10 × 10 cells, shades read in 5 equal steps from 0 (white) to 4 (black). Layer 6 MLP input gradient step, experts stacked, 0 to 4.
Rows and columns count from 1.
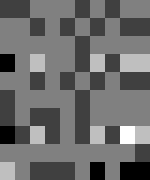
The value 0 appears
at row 8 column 9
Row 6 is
3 2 2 2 2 3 2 2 2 2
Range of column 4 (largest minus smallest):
1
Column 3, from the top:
2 3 2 1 3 2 3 1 2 3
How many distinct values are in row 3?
2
